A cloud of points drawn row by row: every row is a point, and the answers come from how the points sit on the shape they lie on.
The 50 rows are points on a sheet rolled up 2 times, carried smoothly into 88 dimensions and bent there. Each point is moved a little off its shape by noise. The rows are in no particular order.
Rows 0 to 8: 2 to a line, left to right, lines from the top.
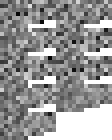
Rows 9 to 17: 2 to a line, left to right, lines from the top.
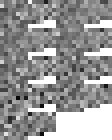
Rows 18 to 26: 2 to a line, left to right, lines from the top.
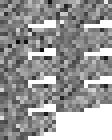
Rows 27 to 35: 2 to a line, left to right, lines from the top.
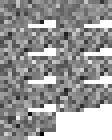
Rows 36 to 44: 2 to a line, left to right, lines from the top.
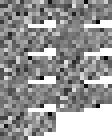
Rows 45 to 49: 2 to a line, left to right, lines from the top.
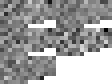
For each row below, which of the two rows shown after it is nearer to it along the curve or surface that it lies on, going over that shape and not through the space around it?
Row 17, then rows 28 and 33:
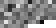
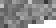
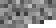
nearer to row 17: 33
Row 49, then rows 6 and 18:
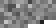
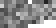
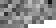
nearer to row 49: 18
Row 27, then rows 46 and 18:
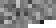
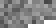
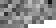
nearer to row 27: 18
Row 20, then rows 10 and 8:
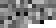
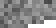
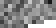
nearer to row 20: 8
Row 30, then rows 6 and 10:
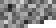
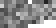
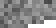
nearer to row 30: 6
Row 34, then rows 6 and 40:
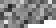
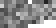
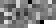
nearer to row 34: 40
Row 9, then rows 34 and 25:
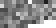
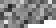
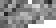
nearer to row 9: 25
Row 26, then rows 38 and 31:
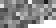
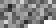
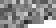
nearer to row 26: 31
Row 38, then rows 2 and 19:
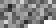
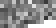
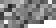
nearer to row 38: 19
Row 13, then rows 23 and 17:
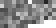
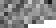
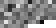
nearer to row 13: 23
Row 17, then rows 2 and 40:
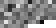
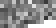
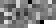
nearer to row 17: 40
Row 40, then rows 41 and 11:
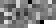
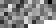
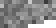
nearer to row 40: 41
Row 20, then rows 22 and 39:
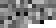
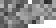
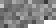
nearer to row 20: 22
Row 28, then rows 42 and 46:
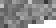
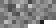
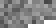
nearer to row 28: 46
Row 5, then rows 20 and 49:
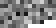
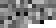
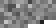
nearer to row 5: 20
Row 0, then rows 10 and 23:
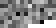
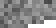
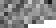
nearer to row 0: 23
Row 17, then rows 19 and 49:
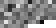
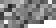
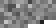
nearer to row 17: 19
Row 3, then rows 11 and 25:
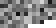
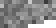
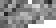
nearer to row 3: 25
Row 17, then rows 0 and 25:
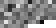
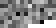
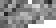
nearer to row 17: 0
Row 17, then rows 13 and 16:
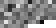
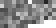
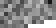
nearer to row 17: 13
